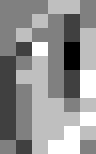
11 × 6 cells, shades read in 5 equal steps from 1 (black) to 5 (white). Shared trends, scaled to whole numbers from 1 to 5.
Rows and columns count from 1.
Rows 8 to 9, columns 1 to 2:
2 3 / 2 3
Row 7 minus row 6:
0 -1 0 0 0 0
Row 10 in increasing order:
2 3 4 4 4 5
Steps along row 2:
same up down down up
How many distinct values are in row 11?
4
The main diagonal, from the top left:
3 3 3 3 1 5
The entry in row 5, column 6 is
4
